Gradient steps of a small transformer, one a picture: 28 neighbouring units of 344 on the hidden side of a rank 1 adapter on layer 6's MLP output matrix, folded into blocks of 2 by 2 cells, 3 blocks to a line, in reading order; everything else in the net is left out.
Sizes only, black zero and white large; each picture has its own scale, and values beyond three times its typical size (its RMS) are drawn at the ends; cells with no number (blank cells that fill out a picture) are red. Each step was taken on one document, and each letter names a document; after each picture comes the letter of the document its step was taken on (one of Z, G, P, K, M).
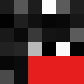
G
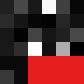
G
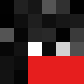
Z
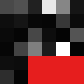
G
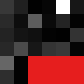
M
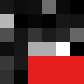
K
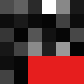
G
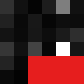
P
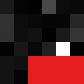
P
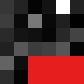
M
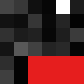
M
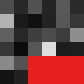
K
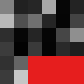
P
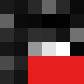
K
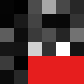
Z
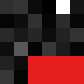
M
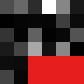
G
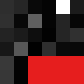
M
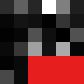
G
